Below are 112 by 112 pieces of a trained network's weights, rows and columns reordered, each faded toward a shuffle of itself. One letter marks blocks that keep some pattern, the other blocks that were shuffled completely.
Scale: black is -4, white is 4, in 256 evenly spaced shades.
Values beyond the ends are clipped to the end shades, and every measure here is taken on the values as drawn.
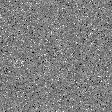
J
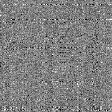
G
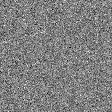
J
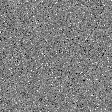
J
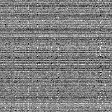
G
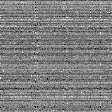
G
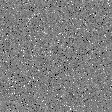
J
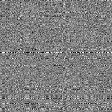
G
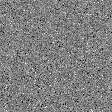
J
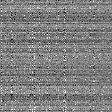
G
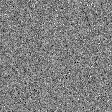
J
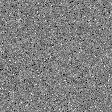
J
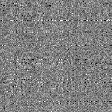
G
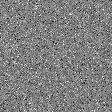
J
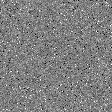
J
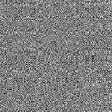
G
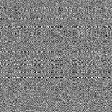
G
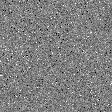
J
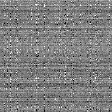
G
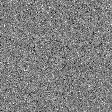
J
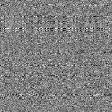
G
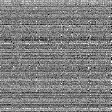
G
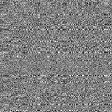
G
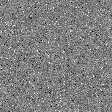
J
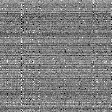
G
